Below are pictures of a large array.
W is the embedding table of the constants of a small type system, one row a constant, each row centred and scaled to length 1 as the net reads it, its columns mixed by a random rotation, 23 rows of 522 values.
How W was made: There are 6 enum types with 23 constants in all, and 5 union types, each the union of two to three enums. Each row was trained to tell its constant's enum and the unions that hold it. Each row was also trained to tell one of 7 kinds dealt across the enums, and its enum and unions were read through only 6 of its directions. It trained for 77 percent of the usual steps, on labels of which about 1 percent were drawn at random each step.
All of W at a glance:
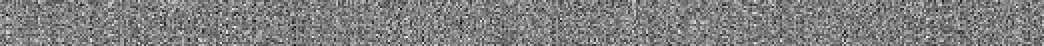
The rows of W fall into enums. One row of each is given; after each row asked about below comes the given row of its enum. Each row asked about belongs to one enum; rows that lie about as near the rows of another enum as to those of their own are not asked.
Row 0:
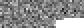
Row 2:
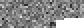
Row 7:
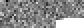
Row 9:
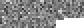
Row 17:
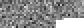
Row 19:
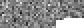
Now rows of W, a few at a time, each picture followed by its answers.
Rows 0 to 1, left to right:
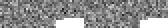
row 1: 0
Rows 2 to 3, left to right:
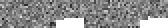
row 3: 17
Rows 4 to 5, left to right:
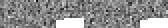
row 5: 7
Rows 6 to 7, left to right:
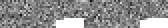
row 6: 17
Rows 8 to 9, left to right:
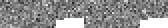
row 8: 9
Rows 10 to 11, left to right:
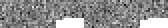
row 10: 19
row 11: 9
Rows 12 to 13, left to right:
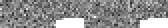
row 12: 17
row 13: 19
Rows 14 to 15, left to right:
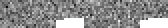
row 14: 9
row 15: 2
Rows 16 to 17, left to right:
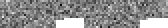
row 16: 2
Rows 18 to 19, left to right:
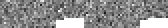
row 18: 9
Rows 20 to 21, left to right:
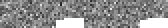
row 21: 17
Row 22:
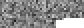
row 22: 19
